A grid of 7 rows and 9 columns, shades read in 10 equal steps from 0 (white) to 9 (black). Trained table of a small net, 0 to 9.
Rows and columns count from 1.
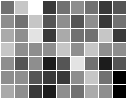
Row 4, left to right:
2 4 4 4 2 4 2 4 4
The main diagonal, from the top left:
5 5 1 4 6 4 3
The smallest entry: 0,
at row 1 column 3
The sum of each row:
41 43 37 30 48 48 47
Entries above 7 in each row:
0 0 0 0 2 1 2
